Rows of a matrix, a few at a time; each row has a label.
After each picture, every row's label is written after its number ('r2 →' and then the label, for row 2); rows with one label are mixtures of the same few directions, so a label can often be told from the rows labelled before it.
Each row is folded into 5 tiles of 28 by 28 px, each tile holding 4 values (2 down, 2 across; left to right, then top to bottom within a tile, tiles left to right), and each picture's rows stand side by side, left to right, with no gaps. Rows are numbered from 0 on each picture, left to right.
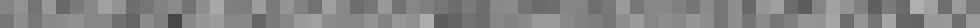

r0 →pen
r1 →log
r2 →log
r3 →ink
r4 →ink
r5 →pen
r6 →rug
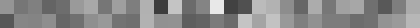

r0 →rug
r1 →pen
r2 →pen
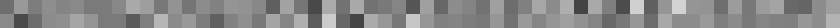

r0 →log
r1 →log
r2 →rug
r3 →pen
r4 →pen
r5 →pen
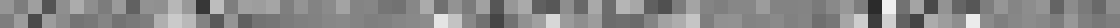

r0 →log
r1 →ink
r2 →pen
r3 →log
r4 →pen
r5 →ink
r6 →rug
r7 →pen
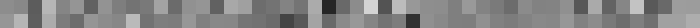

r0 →rug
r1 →pen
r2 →rug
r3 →rug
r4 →pen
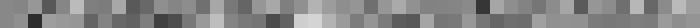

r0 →log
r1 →log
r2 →ink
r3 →ink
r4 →pen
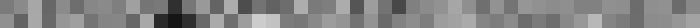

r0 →rug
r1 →ink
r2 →pen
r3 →ink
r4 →log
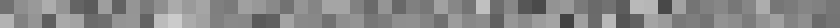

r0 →rug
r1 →ink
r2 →rug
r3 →pen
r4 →rug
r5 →ink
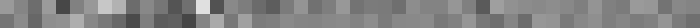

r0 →pen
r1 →ink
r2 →pen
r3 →ink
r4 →rug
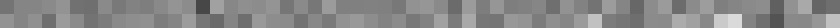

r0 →rug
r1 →ink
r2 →log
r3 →rug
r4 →log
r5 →log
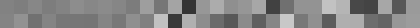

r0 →log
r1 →log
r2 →rug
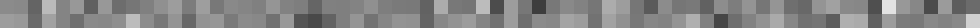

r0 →rug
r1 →rug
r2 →ink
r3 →pen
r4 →rug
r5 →log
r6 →rug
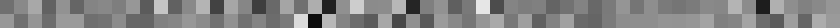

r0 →rug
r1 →pen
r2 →log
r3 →ink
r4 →ink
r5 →ink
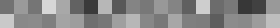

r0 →rug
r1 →pen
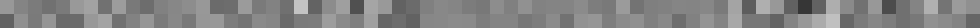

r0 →rug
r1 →rug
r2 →pen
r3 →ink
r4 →ink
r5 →pen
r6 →rug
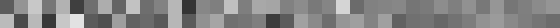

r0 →rug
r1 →rug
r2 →ink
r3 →log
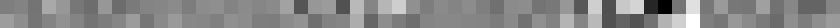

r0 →rug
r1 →ink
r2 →pen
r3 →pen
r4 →pen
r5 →pen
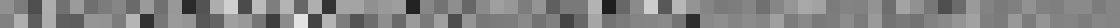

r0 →rug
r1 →rug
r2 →log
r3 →log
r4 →rug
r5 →pen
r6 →pen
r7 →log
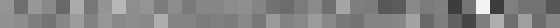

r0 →pen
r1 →log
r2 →pen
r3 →ink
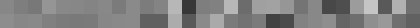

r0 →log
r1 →rug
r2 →rug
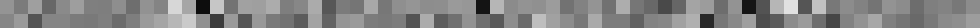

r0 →log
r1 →ink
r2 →rug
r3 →ink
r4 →pen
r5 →rug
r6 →log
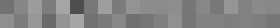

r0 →rug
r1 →rug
